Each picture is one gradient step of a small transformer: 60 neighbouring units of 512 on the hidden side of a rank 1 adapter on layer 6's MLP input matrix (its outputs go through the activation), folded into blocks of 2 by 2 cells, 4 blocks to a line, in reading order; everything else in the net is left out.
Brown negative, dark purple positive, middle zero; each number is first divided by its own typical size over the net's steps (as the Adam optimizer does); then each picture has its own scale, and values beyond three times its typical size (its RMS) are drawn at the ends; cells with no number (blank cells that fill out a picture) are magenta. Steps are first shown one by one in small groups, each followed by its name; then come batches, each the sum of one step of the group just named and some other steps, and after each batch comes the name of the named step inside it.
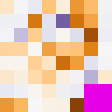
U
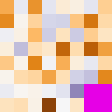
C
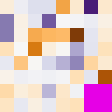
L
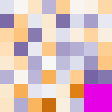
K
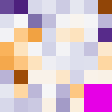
L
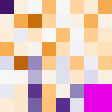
U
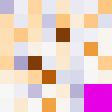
C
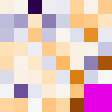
U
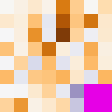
L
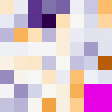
C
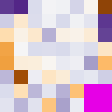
K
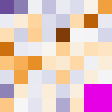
U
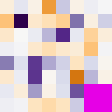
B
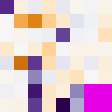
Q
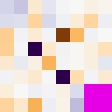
B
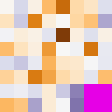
B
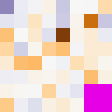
B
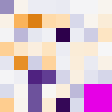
Q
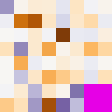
Q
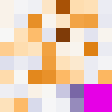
B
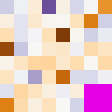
B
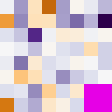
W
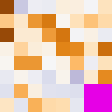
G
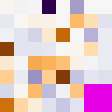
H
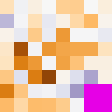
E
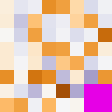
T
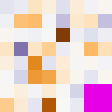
W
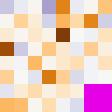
H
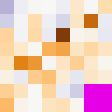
E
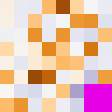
T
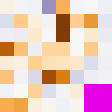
H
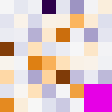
H
